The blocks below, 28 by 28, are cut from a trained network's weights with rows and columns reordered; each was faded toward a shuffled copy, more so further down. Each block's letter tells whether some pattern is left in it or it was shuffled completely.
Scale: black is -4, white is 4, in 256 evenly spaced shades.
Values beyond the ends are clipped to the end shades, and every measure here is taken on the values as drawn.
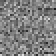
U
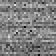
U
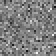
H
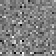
U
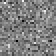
H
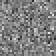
U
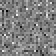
U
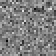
U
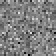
U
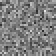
H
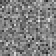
H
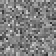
H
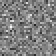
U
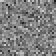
U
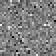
H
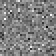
H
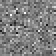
U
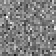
H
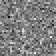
H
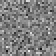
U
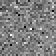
H
